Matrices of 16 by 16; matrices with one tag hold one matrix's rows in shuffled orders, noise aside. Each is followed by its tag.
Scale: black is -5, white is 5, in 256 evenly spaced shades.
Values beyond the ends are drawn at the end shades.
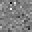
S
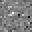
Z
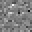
Z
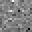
Z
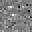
Z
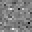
Z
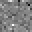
Z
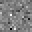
S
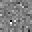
S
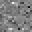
Z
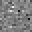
Z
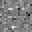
Z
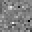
Z
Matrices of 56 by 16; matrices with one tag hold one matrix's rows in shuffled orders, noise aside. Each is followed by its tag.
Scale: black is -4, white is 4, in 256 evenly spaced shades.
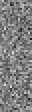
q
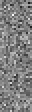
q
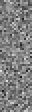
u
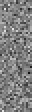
q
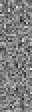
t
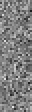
q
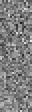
t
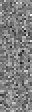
t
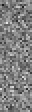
u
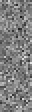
t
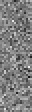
q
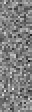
q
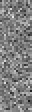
q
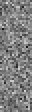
u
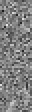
u
